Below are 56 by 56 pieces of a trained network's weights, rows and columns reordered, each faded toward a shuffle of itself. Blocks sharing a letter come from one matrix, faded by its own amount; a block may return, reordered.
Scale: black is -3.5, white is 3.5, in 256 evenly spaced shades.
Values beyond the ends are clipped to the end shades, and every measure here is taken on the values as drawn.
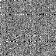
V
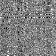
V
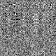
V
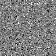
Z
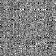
V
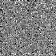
Z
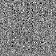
V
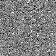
Z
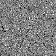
Z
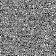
Z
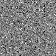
Z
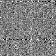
V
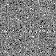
Z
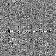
V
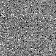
Z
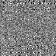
V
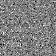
Z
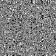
Z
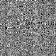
V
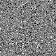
Z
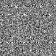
V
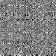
V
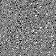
Z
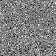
Z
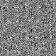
V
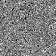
Z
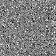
Z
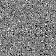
Z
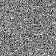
Z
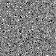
Z
